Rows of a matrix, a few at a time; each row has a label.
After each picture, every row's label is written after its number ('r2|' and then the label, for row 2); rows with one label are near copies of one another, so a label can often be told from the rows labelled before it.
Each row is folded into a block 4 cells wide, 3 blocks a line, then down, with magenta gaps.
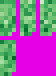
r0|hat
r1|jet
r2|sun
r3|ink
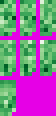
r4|ink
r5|ink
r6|sun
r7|jet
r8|jet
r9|sun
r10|hat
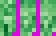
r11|jet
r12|hat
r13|hat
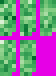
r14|ink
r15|jet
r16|hat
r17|sun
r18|ink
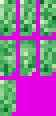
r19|sun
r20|sun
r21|ink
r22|jet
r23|hat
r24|sun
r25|sun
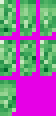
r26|sun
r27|hat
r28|hat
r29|sun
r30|ink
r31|sun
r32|hat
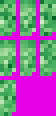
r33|ink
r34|hat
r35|ink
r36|hat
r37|hat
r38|ink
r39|ink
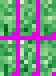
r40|jet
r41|sun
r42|jet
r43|jet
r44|sun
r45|hat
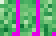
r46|sun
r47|hat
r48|jet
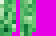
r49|sun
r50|jet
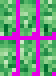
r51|jet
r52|hat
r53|jet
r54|hat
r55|sun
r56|jet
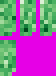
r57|ink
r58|sun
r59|sun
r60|hat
